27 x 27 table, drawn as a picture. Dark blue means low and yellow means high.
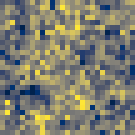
No overall slope runs across the table. No row or column stands out. The histogram is bell-shaped. Overall the values sit about 50% of the way up the scale. There are no regular stripes.
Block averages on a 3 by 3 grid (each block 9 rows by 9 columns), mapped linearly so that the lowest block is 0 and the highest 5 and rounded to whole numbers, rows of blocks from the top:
1 5 2 / 2 4 0 / 1 4 1
